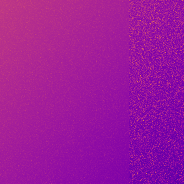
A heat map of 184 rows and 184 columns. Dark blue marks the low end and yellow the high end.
No regular stripes run through it. The top left is the ninth with the highest average. Values rise toward the top left. A vertical seam about 70% of the way across splits the table, and the left part is calmer. The bottom right is the ninth with the lowest average. Neither half mirrors the other. Fine speckle covers the field. No single row or column stands out from its neighbours.
